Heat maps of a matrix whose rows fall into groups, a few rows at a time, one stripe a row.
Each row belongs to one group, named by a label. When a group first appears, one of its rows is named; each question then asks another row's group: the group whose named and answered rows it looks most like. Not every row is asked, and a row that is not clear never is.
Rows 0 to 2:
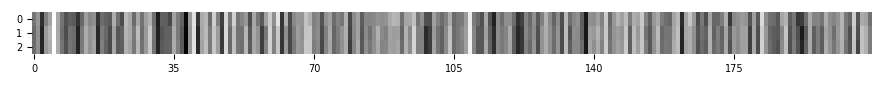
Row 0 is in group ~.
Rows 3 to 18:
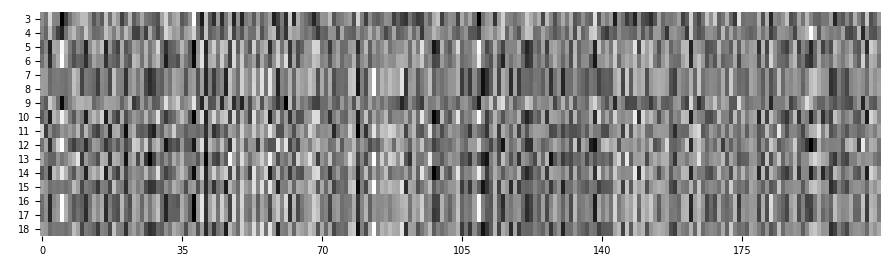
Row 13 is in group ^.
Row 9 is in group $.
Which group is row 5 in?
~
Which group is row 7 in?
^
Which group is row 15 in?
^
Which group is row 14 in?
~
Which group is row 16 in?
~
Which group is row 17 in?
~
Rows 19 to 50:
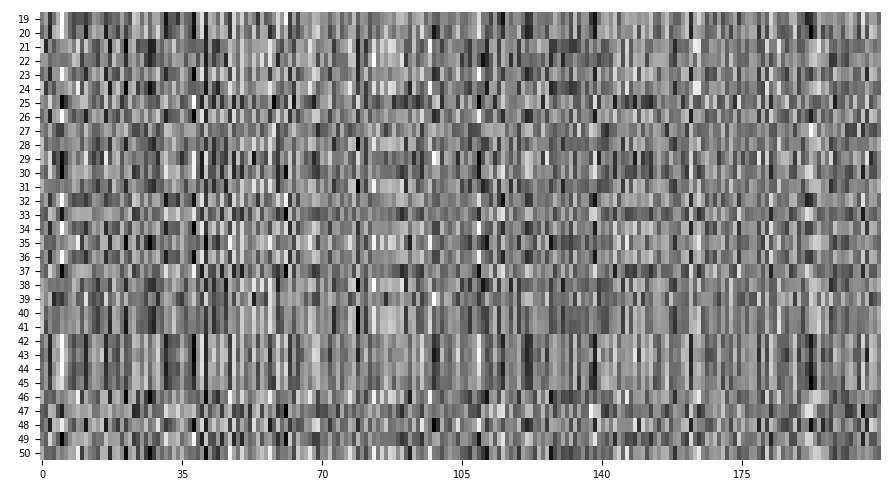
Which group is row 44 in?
~
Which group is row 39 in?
$
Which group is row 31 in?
^
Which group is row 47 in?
$
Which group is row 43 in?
~
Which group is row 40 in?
^
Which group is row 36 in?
~
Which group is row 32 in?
~
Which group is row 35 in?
^
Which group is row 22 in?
^
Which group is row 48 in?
~
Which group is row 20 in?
~
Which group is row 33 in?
$
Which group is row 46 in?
^
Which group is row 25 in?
$
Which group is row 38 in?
^
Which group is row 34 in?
~
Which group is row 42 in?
~
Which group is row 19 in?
~
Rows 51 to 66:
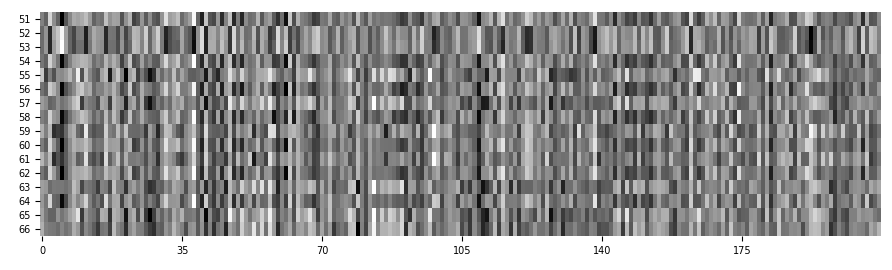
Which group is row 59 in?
$
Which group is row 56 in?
$
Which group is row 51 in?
$
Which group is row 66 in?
^
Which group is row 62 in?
$
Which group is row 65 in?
^
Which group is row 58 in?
$
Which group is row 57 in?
^
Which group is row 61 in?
$
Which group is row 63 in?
^
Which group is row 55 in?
^
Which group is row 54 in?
$
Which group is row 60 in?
$
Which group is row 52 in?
~
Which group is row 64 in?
$
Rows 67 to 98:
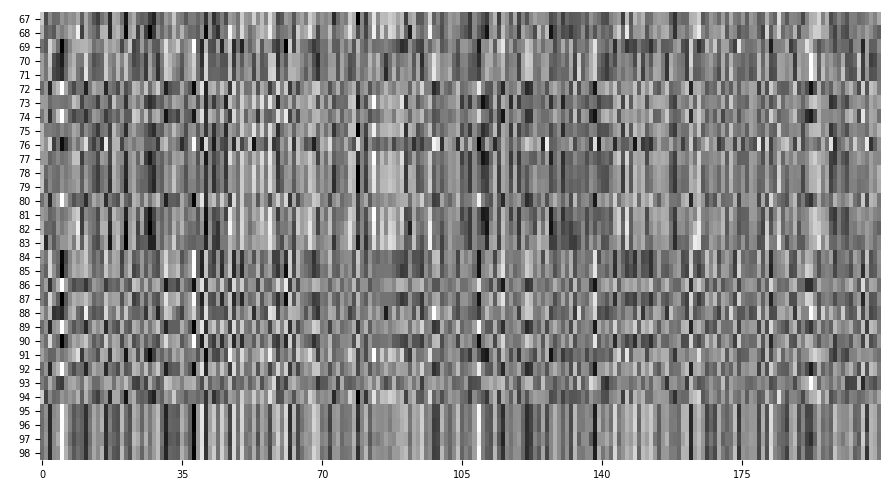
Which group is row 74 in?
~
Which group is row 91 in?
^
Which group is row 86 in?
~
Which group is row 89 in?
~
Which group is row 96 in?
~
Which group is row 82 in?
^
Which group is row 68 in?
^
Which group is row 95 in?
~
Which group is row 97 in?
~
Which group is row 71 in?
$
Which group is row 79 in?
^
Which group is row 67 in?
^
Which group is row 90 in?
$
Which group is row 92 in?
~
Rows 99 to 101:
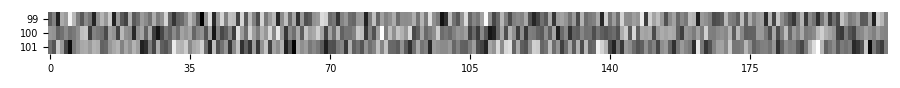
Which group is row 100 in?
^
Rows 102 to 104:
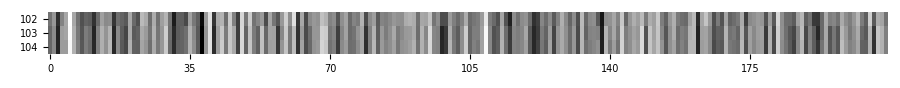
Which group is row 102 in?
~
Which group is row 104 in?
~
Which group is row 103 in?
~
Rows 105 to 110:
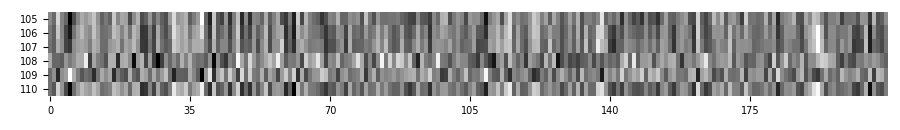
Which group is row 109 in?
~
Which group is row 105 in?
$
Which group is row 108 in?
^
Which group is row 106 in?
$
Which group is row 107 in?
$
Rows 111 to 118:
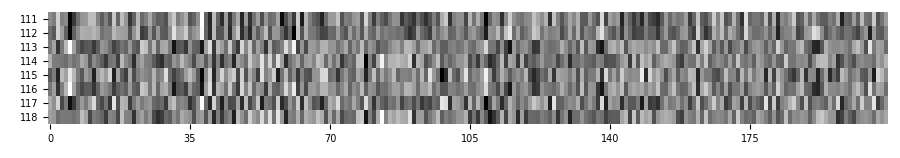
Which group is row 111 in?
$
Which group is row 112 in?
$
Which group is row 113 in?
~
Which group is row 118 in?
^
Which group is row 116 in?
~
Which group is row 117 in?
$
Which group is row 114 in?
^
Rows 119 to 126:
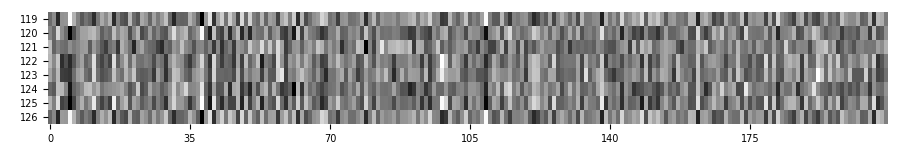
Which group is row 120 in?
$
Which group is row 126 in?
~
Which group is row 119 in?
~
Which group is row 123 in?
$
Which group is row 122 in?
$
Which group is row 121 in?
^
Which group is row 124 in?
$
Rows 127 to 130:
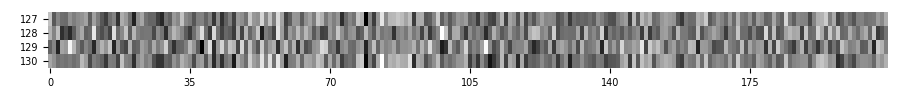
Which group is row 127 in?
^
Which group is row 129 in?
~
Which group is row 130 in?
^
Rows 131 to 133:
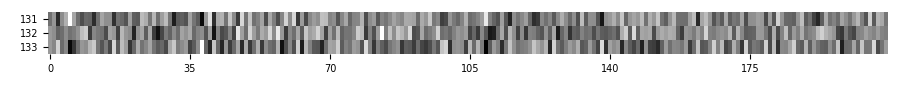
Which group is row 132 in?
^
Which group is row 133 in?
$
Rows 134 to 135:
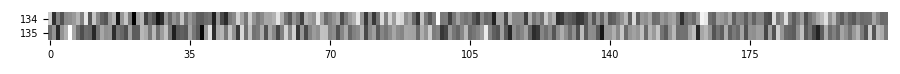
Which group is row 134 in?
^
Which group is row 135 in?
~
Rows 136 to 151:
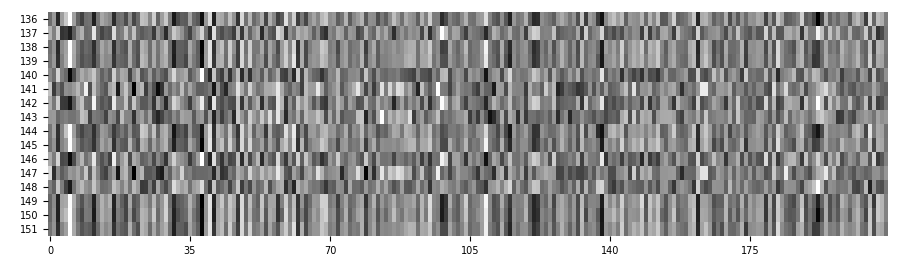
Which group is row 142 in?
$
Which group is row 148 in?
$
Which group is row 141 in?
^
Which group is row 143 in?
^
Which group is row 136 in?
~
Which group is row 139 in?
~
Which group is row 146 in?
$
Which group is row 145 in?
~
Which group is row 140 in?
$
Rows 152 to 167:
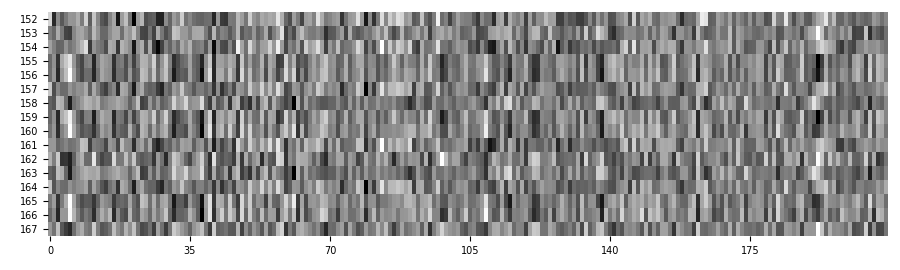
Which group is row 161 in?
^
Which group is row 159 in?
~
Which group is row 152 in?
^
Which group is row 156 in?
~
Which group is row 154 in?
^
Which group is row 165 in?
~
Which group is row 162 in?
$
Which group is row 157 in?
^
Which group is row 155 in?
~
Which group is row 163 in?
$
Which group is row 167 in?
$
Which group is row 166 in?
~
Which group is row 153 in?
$
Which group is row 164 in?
^
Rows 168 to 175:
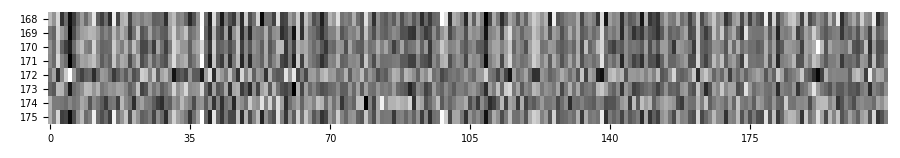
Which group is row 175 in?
$
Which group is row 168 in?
$
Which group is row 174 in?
^
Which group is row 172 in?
~
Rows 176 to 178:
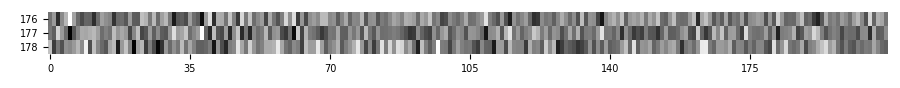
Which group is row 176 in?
~
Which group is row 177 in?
$
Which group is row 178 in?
^
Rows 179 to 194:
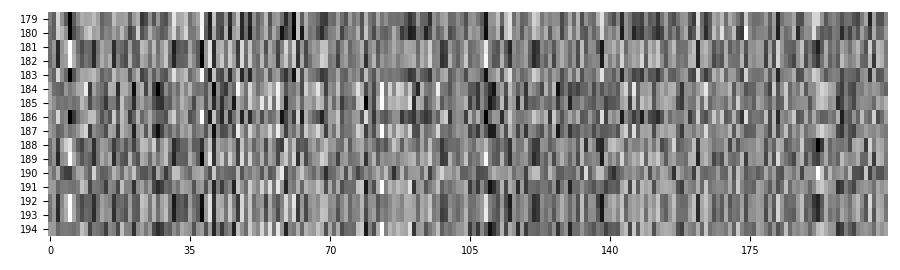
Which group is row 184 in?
^
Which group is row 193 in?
~
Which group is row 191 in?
^
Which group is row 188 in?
~
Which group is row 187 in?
^
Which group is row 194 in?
^
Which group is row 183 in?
$
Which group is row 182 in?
~
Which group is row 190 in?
$
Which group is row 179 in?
$
